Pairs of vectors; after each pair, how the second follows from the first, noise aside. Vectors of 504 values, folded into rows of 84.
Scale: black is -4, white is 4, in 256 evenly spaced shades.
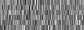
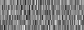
copied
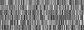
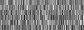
copied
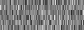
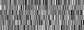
copied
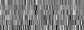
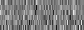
copied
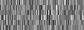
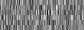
copied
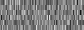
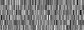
copied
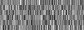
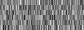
copied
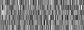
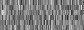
copied
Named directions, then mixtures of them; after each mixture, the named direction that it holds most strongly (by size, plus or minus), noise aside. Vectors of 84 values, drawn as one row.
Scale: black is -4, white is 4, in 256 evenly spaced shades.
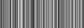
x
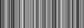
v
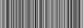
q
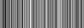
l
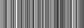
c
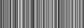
x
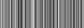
x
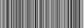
q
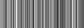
c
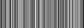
q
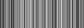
v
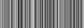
x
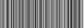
q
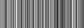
c
